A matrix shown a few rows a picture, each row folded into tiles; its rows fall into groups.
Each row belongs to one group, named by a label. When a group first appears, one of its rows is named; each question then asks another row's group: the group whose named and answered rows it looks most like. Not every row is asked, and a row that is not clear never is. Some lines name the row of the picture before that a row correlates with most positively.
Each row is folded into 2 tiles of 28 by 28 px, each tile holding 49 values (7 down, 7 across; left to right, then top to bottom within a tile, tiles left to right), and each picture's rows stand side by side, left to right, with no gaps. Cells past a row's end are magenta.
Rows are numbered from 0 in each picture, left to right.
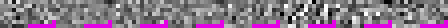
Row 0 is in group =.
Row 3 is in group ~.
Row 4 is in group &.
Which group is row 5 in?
&
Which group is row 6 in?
~
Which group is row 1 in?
~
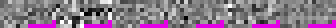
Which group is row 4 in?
&
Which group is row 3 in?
=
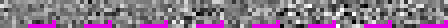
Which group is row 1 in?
&
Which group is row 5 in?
=
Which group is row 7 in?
=
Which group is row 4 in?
~
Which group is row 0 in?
&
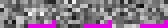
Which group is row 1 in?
=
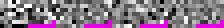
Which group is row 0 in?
=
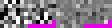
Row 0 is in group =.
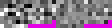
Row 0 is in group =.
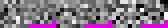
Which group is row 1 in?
=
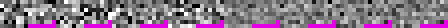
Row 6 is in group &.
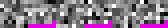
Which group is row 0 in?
~
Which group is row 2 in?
&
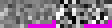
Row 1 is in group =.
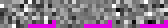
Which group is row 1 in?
=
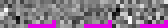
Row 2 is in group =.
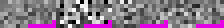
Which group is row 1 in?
&
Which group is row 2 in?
=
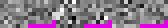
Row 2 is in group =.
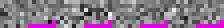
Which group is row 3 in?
=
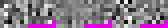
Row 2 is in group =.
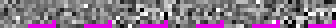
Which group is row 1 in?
=
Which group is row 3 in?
&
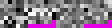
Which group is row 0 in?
~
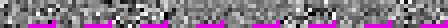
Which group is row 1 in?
~
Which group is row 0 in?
&
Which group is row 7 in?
=
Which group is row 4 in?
=
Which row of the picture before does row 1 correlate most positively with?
0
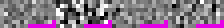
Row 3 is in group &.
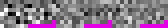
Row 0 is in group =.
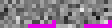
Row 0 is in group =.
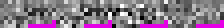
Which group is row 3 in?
~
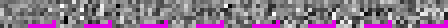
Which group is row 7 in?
~
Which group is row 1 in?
&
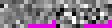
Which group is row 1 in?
=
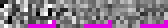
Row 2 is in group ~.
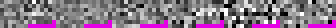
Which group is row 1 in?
~
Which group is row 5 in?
&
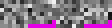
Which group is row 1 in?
~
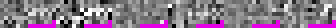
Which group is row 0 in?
~
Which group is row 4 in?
&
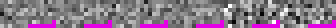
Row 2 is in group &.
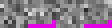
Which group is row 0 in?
~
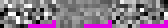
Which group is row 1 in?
~
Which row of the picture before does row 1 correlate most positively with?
0
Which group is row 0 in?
=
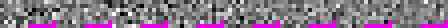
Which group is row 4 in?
=
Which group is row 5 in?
~
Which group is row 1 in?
~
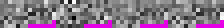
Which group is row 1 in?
=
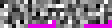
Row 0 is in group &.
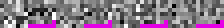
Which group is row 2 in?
&
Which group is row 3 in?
&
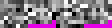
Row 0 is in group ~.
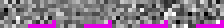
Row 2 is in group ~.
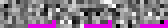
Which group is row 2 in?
&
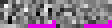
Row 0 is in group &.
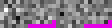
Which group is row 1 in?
&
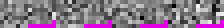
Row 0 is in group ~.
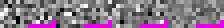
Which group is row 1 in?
=
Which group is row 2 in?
&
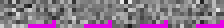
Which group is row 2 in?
=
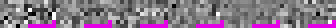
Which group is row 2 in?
~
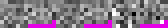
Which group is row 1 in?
~
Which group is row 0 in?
~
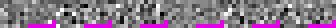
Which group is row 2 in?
&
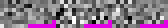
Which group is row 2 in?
=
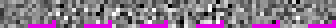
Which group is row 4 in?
&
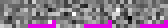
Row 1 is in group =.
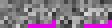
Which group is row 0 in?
~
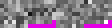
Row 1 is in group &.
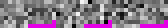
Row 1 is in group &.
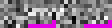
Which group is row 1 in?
=
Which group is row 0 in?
~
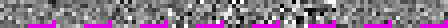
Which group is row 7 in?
~
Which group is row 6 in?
&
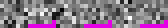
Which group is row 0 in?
~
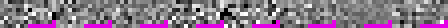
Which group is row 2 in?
=
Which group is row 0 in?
~
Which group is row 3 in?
~
